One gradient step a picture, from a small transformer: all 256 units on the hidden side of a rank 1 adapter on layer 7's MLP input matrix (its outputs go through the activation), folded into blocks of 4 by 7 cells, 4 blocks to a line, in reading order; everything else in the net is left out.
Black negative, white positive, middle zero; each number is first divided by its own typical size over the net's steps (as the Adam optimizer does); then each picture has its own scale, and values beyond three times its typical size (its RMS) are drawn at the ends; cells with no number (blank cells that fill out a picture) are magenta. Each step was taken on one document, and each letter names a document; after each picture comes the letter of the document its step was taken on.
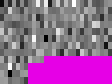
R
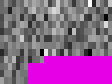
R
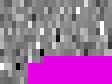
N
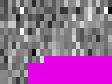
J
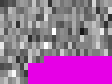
R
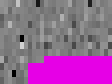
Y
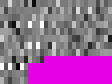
N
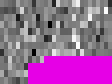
J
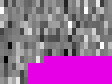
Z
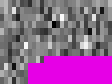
Z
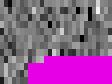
J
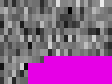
Z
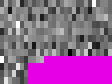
R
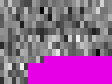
Z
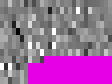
N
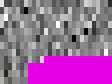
J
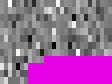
N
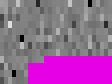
Y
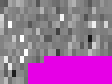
Y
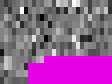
J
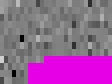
Y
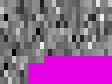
J
